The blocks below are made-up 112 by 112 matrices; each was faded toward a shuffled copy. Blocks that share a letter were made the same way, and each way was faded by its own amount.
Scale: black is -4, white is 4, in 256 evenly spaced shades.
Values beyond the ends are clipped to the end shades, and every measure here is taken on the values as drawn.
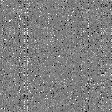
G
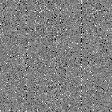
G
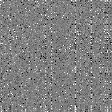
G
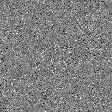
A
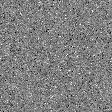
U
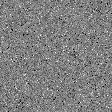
A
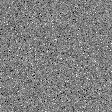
A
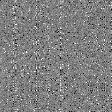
G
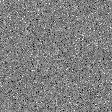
A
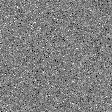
A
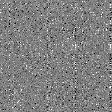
G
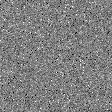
A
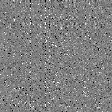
G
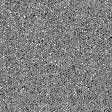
A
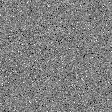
U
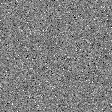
U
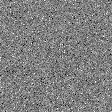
U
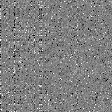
G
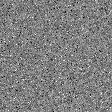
U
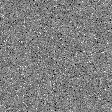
A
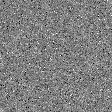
U
